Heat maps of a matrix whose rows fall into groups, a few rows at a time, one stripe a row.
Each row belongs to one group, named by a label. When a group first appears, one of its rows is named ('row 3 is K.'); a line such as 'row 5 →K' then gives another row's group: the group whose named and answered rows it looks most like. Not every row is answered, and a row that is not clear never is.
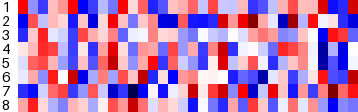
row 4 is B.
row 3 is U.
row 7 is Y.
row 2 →B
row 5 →B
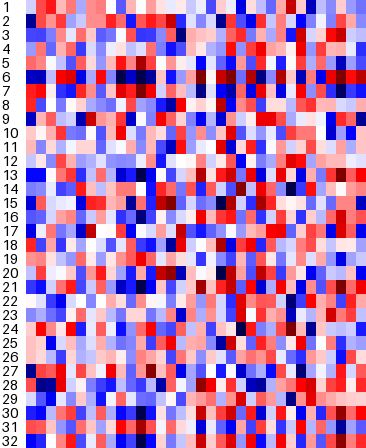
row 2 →U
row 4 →B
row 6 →Y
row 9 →U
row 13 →Y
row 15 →U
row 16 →Y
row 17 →U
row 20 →U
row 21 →Y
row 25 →U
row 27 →U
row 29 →B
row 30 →Y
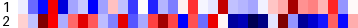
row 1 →B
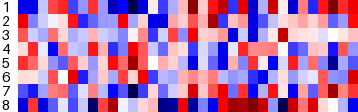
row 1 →Y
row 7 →Y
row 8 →B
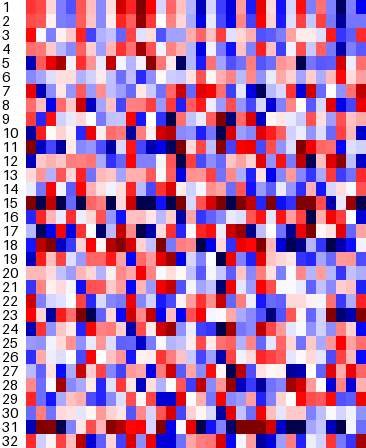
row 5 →U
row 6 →Y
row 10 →U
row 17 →B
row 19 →U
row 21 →U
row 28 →B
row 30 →U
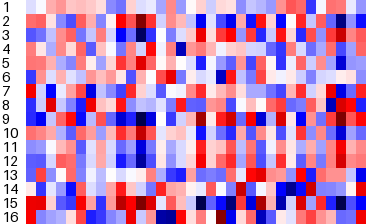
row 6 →U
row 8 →U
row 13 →B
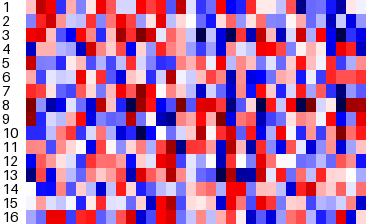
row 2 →B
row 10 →Y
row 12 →U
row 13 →U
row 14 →B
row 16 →B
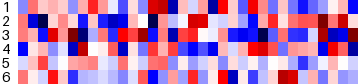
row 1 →U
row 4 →U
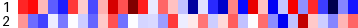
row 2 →B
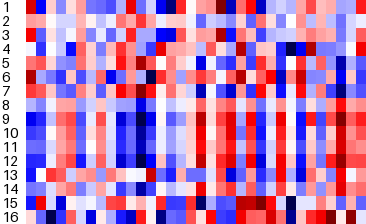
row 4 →B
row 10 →Y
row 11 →Y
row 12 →Y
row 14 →Y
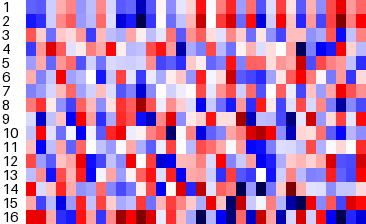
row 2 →Y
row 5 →B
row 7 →Y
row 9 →B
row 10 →B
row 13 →U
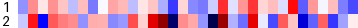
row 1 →B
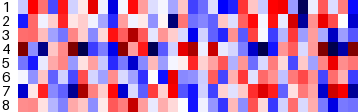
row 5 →Y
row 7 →U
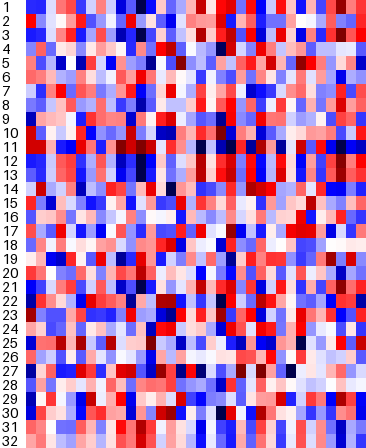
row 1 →Y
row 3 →Y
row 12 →Y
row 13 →Y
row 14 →B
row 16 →B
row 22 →U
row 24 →U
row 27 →B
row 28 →U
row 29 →U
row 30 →U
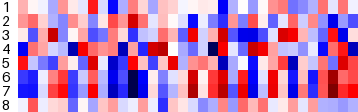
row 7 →Y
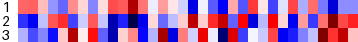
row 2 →Y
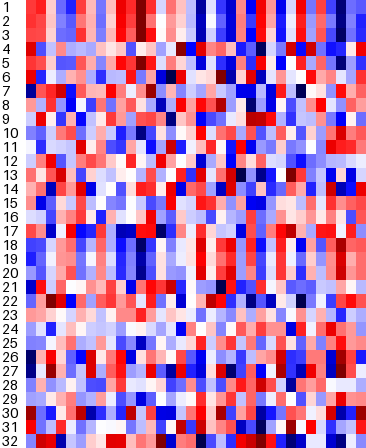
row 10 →Y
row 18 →Y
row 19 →Y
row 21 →U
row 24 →B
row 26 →U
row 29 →Y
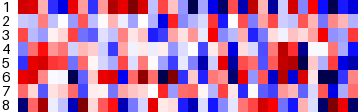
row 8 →U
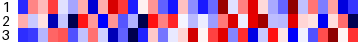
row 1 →B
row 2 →U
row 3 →Y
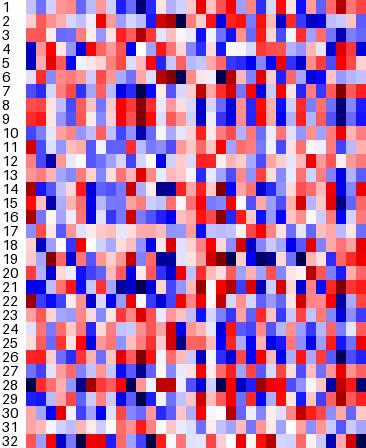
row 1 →Y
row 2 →U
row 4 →U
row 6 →U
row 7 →Y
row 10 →Y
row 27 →Y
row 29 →Y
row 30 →B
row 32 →U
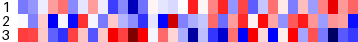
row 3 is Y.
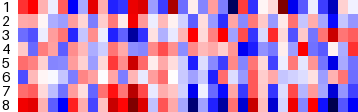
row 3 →Y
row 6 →U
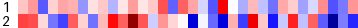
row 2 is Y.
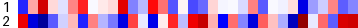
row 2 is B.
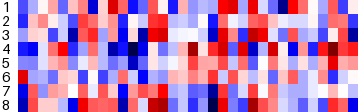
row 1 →B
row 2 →U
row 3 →U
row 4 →Y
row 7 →U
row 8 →U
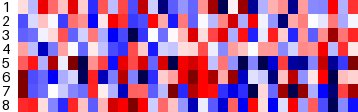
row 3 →Y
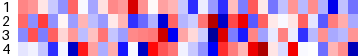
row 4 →U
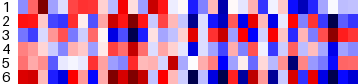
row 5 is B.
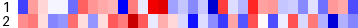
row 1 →U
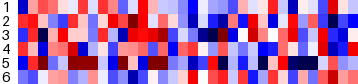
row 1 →U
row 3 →U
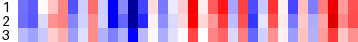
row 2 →Y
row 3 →Y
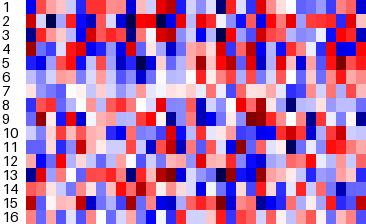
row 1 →U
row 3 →U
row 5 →Y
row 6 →Y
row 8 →B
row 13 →U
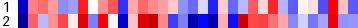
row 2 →U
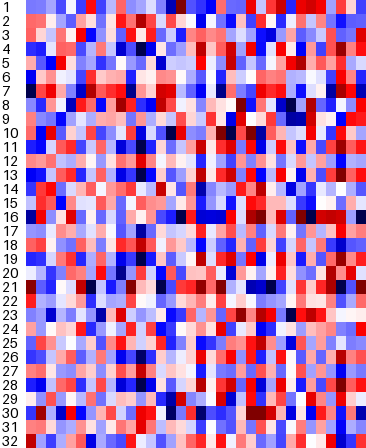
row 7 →U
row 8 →B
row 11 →Y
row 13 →Y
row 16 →B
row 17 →Y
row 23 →B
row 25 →B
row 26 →Y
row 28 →Y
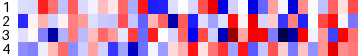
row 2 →B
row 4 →Y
